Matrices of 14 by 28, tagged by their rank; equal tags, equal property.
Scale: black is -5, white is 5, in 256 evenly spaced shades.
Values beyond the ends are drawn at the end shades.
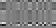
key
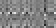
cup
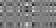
key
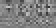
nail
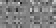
nail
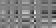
key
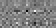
nail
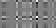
key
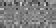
nail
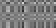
key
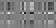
key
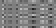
key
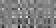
cup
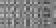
cup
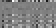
cup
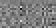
nail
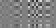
key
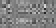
nail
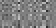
cup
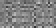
nail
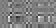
cup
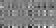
cup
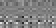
cup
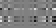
key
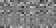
nail
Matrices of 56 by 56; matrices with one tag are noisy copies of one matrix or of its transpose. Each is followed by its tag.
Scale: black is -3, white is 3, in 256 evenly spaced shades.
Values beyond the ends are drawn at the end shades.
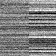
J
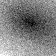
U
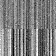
J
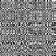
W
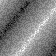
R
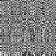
W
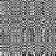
W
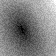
U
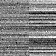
J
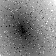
U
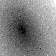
U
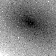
U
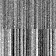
J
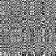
W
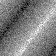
R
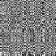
W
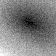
U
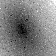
U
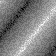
R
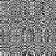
W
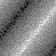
R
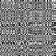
W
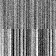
J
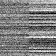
J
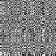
W
